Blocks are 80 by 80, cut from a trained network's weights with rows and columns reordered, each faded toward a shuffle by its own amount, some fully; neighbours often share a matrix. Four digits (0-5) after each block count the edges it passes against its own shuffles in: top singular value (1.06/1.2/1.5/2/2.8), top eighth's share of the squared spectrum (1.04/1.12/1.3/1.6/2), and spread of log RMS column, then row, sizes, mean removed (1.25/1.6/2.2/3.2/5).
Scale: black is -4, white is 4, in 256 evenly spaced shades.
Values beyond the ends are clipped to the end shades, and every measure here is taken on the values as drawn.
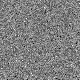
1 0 0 0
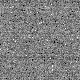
2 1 0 0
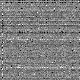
4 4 2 2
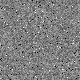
0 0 0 0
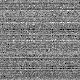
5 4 2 3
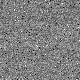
0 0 0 0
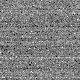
3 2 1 1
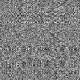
4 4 0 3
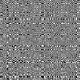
5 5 3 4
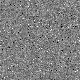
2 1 0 0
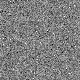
0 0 0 0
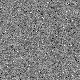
0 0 0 0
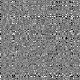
4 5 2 3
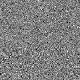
3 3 0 2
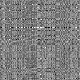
4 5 2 3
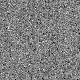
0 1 0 0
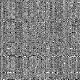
4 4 1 3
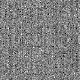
3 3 1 2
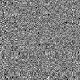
4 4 2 1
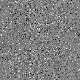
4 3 1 1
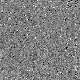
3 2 1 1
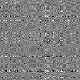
4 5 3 3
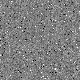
2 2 0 0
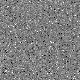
2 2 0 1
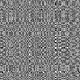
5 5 3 2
